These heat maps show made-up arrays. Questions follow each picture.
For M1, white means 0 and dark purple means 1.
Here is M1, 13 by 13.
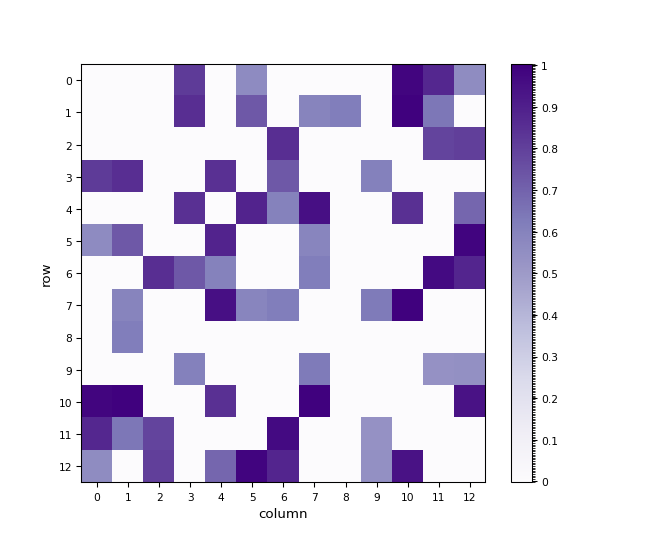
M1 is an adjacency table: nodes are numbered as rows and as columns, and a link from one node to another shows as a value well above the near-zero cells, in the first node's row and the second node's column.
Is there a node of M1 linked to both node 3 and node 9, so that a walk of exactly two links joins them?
no
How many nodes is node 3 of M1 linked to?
5
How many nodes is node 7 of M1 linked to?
6
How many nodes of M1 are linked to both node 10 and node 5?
5
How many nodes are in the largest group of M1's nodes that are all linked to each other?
3
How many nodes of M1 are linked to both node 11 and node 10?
2
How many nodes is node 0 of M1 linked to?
5
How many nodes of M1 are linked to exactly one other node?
1
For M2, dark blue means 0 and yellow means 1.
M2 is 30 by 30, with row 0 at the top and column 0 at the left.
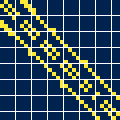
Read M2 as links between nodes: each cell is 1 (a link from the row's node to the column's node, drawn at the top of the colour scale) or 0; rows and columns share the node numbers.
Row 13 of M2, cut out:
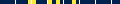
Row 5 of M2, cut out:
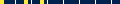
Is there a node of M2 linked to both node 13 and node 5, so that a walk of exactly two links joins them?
no
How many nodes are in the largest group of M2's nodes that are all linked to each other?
3
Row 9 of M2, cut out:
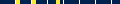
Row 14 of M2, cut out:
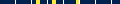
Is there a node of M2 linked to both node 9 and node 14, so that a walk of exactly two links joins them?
no
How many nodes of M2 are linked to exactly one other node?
0
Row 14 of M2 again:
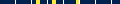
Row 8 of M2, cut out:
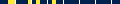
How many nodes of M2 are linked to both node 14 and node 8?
2
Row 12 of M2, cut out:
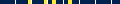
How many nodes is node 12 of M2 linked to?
4
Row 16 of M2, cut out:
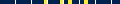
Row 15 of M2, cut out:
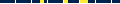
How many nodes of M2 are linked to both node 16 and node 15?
1
